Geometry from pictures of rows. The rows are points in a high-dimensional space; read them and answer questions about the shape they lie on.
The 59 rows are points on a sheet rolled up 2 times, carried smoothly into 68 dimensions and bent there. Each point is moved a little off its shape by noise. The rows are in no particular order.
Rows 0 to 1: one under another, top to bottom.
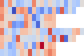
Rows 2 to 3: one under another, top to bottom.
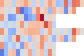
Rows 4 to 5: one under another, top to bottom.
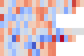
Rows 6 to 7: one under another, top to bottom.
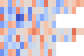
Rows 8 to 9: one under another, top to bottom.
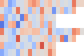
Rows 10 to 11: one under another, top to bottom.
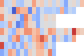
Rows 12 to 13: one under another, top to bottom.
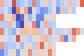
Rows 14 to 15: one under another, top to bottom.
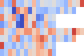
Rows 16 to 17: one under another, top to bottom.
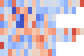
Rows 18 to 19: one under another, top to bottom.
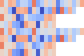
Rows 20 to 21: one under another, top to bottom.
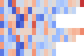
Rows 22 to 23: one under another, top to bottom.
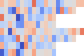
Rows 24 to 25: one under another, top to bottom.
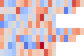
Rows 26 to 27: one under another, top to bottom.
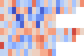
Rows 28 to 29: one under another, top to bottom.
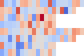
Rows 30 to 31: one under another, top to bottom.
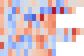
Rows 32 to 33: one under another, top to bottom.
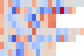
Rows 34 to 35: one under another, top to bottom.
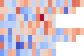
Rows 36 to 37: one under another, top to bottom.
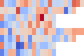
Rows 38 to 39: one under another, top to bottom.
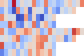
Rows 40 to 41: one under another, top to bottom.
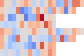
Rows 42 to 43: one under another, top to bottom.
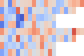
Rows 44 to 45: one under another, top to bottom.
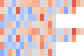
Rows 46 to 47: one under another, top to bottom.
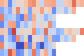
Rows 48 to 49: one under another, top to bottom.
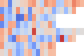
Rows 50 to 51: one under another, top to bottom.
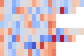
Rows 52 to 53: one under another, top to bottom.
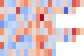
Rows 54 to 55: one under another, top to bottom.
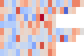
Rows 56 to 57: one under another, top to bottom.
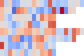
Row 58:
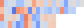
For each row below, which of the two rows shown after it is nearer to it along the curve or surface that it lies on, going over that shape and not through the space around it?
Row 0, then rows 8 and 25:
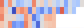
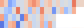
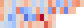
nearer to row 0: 25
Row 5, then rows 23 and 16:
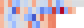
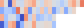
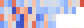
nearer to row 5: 16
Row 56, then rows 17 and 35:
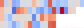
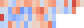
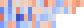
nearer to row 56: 17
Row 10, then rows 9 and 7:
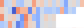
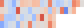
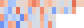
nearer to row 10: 9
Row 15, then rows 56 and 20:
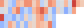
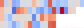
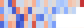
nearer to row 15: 56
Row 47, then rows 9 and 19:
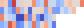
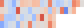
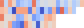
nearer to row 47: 19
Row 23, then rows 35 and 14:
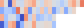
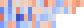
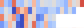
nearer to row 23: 35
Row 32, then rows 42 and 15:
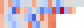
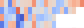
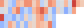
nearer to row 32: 15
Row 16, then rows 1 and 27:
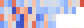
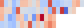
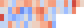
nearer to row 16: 1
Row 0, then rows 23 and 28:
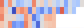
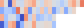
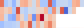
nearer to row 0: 28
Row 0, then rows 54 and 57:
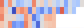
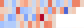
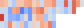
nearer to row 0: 54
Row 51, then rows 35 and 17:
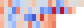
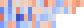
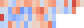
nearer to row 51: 17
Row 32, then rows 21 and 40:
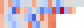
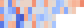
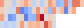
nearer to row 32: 40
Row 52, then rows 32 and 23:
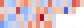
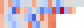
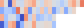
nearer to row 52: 32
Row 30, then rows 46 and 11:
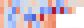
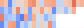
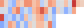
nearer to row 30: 11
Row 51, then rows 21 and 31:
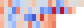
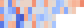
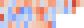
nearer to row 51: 31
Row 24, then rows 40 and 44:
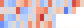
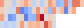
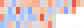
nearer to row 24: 40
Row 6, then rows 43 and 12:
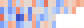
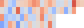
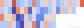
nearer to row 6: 43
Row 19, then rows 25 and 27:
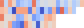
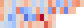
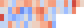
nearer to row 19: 25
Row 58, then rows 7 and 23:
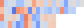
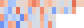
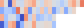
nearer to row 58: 23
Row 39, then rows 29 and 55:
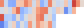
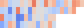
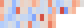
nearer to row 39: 55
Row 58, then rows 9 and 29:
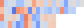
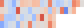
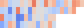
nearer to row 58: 9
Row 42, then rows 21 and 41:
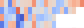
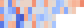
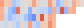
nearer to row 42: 21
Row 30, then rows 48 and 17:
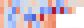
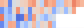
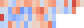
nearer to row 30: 17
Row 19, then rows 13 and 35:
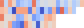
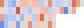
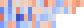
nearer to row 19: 35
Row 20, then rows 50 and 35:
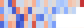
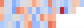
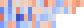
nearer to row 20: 35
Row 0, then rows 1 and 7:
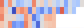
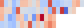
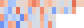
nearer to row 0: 1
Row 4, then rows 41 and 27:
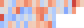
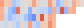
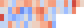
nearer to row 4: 27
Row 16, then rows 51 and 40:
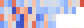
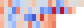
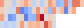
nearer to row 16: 51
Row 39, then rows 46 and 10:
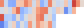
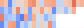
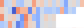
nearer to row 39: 46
